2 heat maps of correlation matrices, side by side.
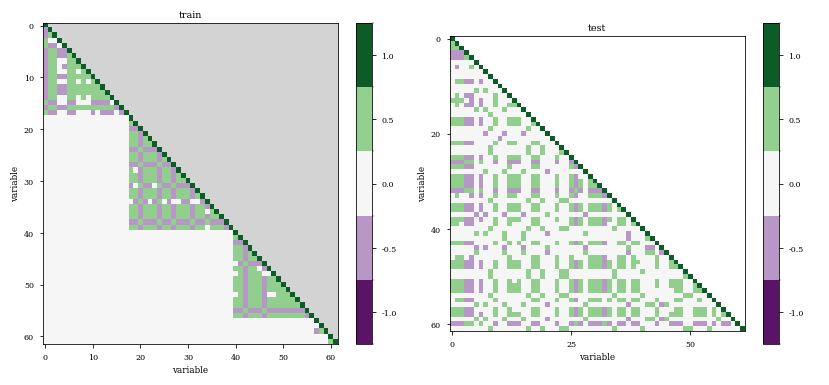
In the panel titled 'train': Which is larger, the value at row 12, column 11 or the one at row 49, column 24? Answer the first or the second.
the first
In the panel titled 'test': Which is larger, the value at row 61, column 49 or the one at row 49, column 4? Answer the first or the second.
the first
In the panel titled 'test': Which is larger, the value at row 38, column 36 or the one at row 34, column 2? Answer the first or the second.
the first
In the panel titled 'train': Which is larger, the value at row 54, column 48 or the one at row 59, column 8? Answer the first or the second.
the first
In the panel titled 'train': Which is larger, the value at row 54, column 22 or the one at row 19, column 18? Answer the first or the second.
the second
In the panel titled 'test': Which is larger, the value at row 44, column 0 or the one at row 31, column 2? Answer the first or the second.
the second
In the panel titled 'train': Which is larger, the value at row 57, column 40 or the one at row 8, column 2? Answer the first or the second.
the second
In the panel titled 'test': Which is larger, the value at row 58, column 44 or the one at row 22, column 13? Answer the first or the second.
the second
